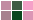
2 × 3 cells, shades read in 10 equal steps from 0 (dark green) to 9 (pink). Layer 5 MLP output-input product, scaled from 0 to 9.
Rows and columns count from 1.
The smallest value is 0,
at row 2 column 2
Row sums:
18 14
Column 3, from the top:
9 8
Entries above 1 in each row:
3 2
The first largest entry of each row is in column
3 3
